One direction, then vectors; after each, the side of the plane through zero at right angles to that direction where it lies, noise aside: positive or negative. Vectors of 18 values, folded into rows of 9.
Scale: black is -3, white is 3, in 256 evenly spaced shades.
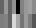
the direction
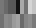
positive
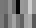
positive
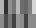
negative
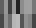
positive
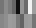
positive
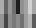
positive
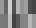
negative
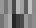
negative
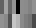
positive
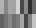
negative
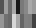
positive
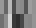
negative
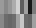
negative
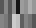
positive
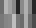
positive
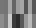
negative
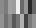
negative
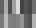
negative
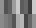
negative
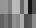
negative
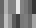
negative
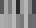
positive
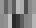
negative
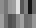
negative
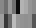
positive
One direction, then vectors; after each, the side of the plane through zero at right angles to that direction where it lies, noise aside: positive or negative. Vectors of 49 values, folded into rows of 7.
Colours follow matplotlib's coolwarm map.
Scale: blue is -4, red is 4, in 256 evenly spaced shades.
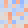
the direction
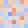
negative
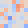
negative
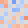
positive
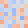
positive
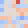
positive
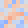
positive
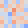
negative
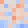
negative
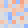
negative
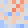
negative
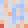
positive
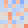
positive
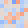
positive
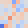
positive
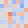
positive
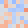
positive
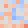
positive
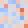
positive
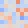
positive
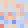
positive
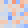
negative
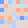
positive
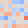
positive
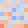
positive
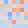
negative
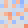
positive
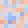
negative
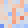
negative
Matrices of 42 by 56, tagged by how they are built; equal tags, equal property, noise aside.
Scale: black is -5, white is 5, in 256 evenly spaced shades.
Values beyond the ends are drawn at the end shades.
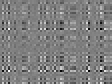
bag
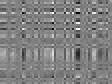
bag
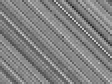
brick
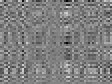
bag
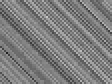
brick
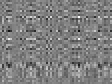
bag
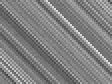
brick
